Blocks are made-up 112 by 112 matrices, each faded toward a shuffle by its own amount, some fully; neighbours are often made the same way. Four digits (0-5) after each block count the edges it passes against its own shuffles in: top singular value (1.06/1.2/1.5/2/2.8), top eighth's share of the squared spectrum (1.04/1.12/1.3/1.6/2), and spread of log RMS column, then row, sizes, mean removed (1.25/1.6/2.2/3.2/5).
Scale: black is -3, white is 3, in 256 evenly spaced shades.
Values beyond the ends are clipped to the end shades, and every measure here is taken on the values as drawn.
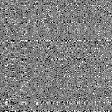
4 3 2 3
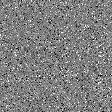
3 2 0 1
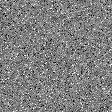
0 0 0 0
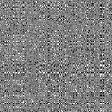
5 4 3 3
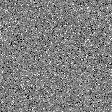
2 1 0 0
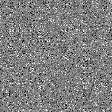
4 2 2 1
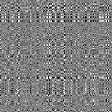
5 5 4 4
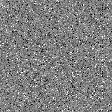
3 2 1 1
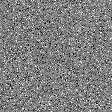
0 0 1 0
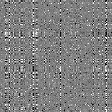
5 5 4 3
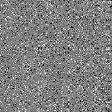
4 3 2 1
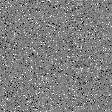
2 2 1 0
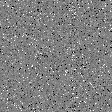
2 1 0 0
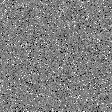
0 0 0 0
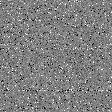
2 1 0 1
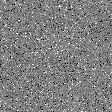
0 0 0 0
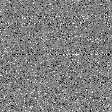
2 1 0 2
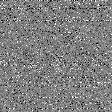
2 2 0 3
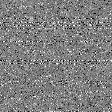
2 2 0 3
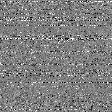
2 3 0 4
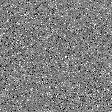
0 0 0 1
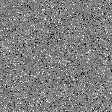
0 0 0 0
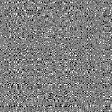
5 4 3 3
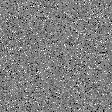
2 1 0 0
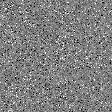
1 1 1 1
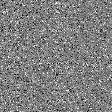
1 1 1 1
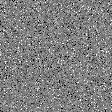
0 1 1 0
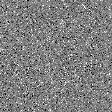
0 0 1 1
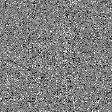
1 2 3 2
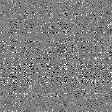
2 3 3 4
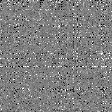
2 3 3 3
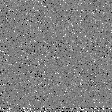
2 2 1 2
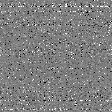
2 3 2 3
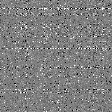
2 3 2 3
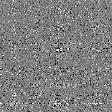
2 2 2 3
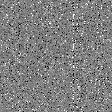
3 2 2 0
